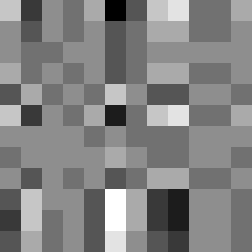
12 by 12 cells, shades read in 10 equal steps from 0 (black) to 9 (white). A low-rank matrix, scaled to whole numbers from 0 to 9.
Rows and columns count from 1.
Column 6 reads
0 3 3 3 7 1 5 6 3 9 9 8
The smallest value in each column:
2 2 4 4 3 0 3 2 1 4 4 4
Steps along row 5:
up down up down up down down same up same down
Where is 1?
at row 6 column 6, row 10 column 9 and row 11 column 9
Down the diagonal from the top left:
7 3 4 4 4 1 4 4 6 5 5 4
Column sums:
55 54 56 55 54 57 54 55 54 55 55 57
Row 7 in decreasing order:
5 5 5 5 5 5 5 5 4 4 4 4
